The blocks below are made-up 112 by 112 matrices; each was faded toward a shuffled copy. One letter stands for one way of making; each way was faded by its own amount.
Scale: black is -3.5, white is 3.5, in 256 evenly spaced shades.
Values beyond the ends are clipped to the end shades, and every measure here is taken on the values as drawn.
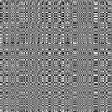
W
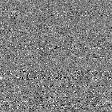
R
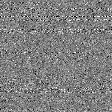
R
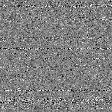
R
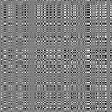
W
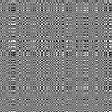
W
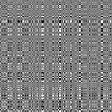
W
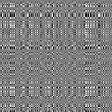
W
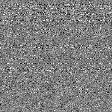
R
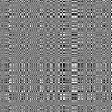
W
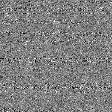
R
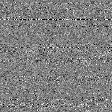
R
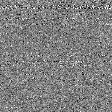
R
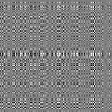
W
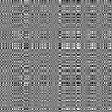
W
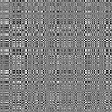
W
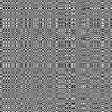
W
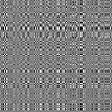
W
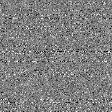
R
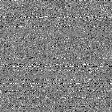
R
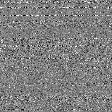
R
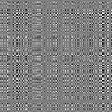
W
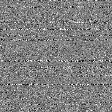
R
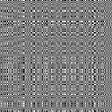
W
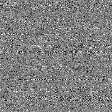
R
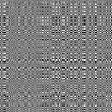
W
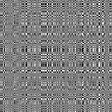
W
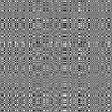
W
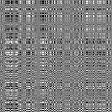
W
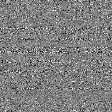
R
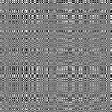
W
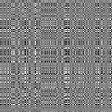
W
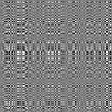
W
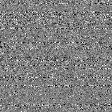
R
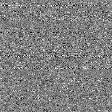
R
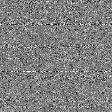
R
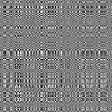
W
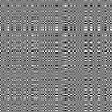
W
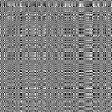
W
